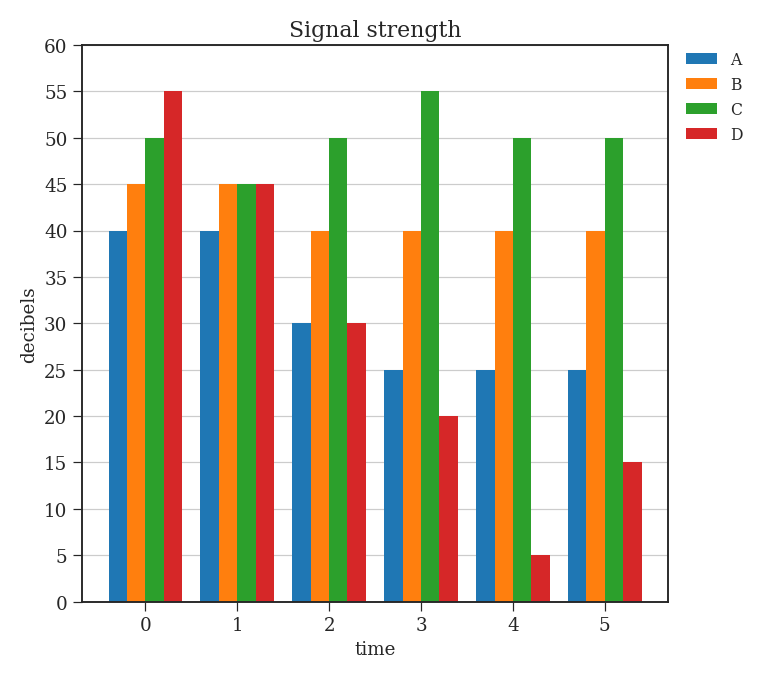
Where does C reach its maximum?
3
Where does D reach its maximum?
0
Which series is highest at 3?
C
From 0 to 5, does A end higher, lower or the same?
lower
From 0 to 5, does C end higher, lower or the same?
the same
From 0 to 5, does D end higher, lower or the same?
lower
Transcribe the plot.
Title: Signal strength
x-axis: time, ticks 0 1 2 3 4 5
y-axis: decibels, ticks 0 5 10 15 20 25 30 35 40 45 50 55 60
Legend: A, B, C, D
Values:
A: 40 40 30 25 25 25
B: 45 45 40 40 40 40
C: 50 45 50 55 50 50
D: 55 45 30 20 5 15
